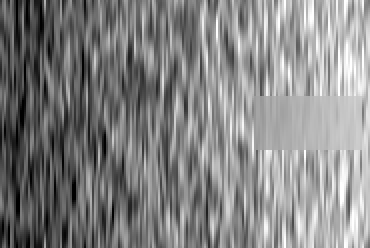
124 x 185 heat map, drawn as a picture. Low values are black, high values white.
Streaks run downward. Values rise toward the right. An odd patch, calmer than its surroundings, sits in the middle right. The middle right is the smoothest part.
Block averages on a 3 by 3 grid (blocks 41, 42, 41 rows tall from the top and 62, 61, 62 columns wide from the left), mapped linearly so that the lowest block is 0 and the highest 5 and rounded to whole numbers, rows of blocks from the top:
025 | 035 | 025
